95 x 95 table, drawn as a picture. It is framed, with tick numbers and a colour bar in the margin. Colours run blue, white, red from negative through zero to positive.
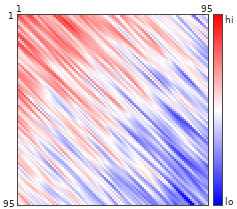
The field climbs toward the top left. The values follow a bell shape. Neither half mirrors the other. The bottom right is the ninth with the lowest average. The ninth with the highest average is the top left.
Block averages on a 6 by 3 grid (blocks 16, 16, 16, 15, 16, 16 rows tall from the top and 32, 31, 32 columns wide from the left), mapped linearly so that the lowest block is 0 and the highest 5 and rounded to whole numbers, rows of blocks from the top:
5 4 2
4 3 2
4 3 2
3 2 1
2 2 0
2 1 0
